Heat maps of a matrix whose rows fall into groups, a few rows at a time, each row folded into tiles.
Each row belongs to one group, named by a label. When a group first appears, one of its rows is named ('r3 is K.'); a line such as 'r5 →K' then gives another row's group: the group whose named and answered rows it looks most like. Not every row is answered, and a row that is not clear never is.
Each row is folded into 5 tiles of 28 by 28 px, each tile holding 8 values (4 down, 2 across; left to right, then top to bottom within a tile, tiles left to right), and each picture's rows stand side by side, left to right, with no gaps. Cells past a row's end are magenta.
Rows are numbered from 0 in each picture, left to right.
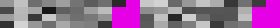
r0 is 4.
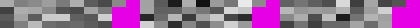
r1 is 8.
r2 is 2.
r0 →4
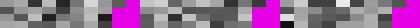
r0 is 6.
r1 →4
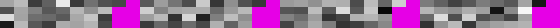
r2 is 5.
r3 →2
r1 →2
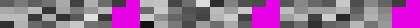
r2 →2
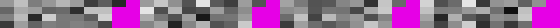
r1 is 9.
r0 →4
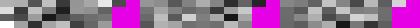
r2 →5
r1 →4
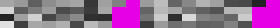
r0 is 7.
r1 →4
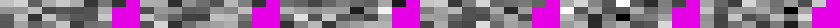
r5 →5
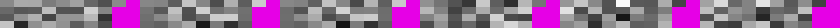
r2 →5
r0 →7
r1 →5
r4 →9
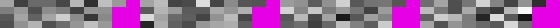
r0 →8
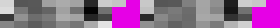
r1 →8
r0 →8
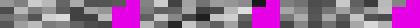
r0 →4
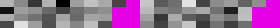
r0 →6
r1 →5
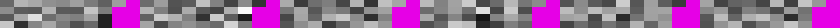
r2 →8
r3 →5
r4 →2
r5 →8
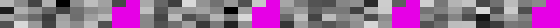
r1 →5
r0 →6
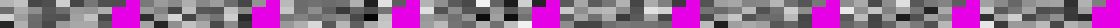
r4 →2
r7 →7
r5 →7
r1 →7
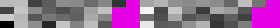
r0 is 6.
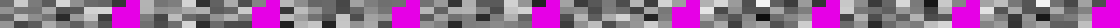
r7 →9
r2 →6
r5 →9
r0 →7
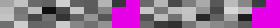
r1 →2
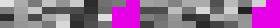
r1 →5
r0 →4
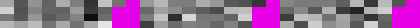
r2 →7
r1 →4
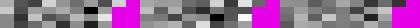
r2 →4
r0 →5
